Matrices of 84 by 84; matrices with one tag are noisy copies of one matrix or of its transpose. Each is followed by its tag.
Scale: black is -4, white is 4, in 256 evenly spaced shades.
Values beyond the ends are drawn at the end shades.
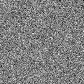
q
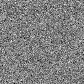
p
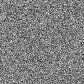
p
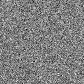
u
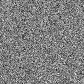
u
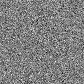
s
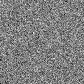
q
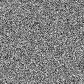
u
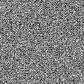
u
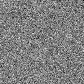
q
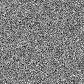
u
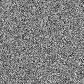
u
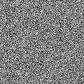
p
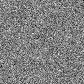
q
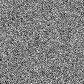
q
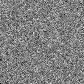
q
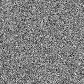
u
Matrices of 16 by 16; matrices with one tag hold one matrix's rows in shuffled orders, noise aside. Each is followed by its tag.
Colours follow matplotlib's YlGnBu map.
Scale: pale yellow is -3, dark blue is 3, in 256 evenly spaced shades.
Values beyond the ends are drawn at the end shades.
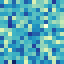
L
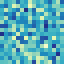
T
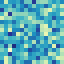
L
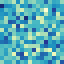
T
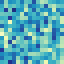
L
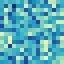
L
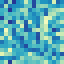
L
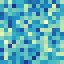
L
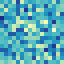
T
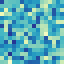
L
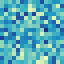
T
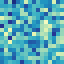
L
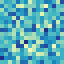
T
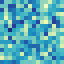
L
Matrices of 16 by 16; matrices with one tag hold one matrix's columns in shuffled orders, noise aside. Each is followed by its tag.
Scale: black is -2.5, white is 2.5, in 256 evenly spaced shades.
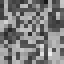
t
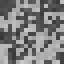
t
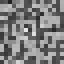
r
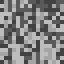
t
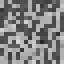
t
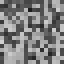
t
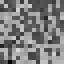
t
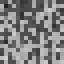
t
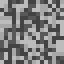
r
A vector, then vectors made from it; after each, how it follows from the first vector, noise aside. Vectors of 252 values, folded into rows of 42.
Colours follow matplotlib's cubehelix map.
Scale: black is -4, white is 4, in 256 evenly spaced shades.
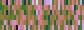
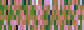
copied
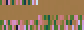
partly zeroed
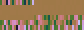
partly zeroed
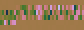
partly zeroed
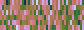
sign-scrambled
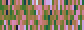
copied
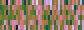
copied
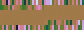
partly zeroed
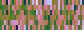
copied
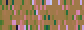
partly zeroed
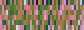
sign-scrambled
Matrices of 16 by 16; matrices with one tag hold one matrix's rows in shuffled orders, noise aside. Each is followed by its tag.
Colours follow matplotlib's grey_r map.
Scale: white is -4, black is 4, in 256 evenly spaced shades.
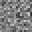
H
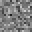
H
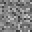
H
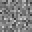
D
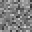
H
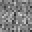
D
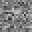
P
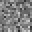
H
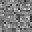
H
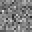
D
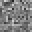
P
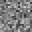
H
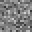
H
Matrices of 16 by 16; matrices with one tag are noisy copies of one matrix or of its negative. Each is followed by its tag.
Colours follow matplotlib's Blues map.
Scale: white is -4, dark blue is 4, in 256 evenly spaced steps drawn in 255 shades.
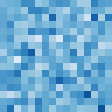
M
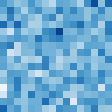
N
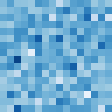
M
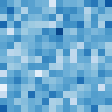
N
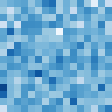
N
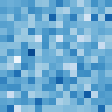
M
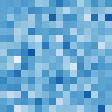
M
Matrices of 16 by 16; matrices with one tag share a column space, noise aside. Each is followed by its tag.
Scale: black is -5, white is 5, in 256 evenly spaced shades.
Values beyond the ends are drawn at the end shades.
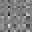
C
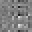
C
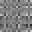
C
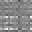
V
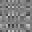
C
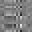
C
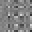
C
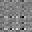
V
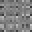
C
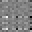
V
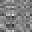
C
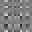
C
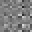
C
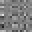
C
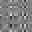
C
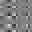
C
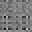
V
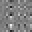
C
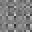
C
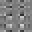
C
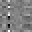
C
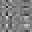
C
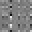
C
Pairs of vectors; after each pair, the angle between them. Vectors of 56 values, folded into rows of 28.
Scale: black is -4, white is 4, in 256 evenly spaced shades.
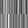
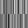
nearly opposite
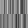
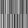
orthogonal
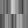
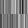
partly aligned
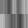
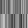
partly aligned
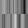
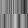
nearly parallel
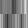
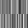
orthogonal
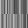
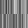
nearly opposite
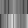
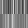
partly aligned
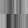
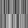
partly opposed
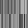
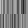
partly opposed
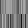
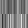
nearly opposite
